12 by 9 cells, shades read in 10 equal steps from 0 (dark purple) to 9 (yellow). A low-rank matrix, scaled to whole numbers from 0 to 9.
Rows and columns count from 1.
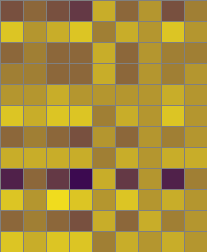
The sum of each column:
66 67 67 61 73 64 73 68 70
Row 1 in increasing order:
2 3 3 3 4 4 5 6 7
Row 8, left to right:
7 7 7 7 5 7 6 7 7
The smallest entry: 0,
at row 9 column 4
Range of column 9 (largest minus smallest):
2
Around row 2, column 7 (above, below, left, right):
6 6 7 8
